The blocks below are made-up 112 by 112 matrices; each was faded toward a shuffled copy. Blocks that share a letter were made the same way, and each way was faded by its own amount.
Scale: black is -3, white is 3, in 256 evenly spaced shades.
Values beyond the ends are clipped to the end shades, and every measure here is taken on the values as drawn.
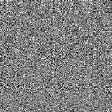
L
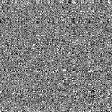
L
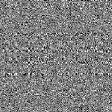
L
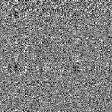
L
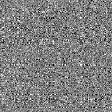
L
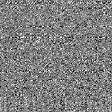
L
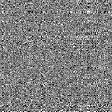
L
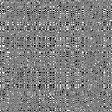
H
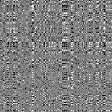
H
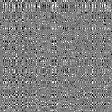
H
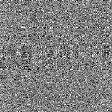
L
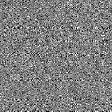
L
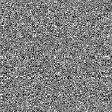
L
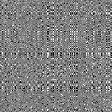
H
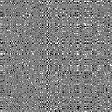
H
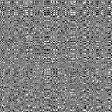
H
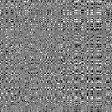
H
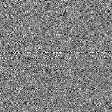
L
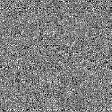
L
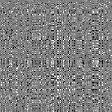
H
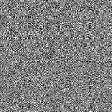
L
